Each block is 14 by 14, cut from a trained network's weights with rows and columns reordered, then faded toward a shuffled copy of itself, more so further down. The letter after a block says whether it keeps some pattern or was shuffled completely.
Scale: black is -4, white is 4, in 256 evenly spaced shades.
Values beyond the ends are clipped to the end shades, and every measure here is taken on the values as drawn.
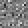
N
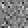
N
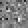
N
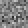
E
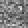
E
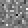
E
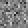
E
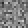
E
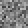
E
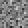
E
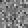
E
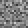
E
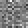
N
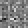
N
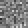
N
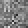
N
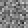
E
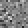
E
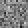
E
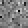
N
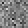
N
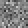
E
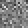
E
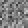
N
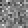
E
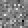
E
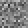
N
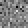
E
